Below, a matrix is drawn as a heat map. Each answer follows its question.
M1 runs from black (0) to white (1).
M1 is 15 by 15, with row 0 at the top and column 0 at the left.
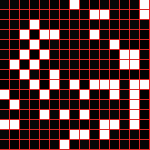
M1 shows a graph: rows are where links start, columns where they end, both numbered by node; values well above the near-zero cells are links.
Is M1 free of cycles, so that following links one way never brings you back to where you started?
no
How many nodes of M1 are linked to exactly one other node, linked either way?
0
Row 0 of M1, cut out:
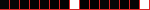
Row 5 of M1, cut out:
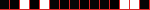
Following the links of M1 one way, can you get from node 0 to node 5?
yes
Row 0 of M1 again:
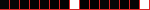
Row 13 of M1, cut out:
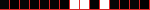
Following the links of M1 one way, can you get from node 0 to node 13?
yes
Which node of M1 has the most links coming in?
node 13
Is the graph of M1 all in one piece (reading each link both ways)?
yes
